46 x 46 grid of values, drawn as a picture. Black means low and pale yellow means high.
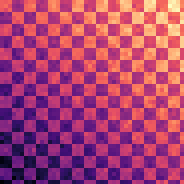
Average level on the scale: 50%. Ninth with the highest average: top right. Mirror symmetry: none. Ninth with the lowest average: bottom left. Slope: up to the top right. Grain: checkered.
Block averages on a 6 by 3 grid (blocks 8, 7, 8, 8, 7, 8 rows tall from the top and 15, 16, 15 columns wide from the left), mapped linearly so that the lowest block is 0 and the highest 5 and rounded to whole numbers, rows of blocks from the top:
345 | 234 | 234 | 123 | 123 | 012
